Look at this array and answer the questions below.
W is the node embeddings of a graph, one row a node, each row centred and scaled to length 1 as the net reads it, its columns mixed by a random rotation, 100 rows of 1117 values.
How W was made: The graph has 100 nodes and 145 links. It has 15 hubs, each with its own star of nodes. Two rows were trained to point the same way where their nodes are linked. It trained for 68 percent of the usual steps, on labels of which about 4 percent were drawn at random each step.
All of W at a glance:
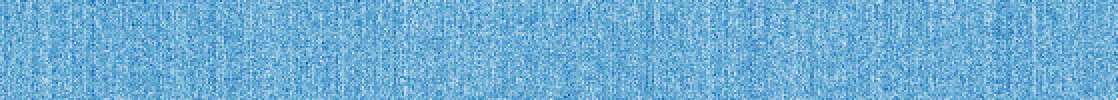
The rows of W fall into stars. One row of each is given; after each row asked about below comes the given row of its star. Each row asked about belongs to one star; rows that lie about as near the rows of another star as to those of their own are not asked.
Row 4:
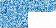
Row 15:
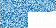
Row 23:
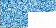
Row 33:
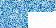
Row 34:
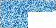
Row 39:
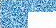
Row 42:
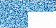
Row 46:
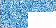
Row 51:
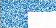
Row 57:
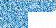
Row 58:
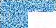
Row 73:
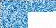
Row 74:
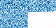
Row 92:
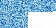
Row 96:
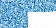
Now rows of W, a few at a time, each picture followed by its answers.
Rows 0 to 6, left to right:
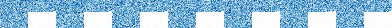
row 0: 34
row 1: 34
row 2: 33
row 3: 42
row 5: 74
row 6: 33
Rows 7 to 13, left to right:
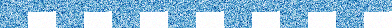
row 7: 96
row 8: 4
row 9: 42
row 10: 92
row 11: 96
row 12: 46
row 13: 74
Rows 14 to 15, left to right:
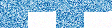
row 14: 23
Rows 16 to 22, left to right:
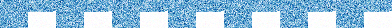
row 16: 15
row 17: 46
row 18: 57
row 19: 46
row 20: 57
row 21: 33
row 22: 33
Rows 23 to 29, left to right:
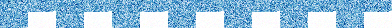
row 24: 34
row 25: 4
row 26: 23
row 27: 57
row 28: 42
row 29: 33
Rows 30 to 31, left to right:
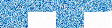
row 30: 15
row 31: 23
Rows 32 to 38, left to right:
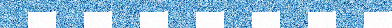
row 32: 58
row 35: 58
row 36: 39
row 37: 23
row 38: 74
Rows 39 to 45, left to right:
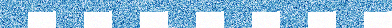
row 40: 15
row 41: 51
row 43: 15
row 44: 73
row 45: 51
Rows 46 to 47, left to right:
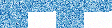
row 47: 42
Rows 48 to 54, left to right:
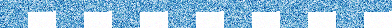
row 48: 39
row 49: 51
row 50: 73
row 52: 58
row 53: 92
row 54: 96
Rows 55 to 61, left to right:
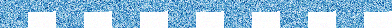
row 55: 42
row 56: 92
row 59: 58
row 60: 57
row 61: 51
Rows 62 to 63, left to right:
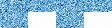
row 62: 4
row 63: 92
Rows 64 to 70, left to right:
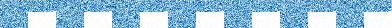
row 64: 96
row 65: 73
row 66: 46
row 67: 51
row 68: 92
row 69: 96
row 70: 33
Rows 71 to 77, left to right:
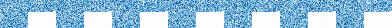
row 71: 73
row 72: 51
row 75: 34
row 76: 46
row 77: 73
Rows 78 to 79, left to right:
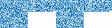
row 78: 39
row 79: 39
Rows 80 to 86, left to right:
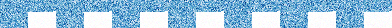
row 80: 96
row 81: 39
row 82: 46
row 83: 58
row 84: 34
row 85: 51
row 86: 58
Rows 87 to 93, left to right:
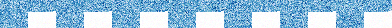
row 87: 4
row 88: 34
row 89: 42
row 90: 42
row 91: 74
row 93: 23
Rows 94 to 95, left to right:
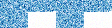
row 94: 73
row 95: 74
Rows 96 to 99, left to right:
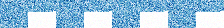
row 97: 15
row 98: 23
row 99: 51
